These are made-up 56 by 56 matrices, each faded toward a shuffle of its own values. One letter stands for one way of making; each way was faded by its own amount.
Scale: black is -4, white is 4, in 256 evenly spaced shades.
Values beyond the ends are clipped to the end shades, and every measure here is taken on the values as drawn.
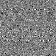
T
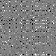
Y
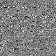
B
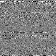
B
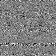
B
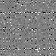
Y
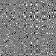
Y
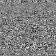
B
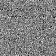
T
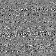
B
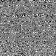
B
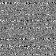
B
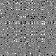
Y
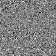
T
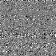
B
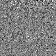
T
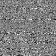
B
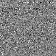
T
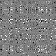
Y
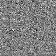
T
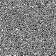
T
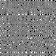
Y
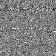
B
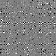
Y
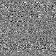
B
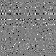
Y
